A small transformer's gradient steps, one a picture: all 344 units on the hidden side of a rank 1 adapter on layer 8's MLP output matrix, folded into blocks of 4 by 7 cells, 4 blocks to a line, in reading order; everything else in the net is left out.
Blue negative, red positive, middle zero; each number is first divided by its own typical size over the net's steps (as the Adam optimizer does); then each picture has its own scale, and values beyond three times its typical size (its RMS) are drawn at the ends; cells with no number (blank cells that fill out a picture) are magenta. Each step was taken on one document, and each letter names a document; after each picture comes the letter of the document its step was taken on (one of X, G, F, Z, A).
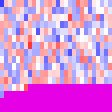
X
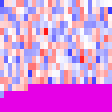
X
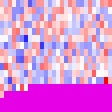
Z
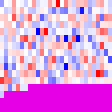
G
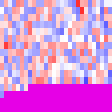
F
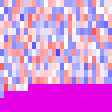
F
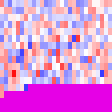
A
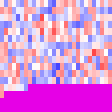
A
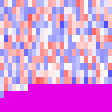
F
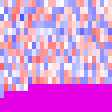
F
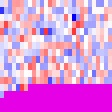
G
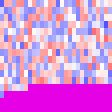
F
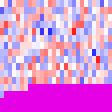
G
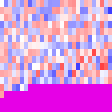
A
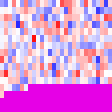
A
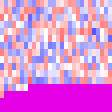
Z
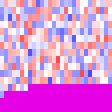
X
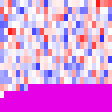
A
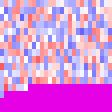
F
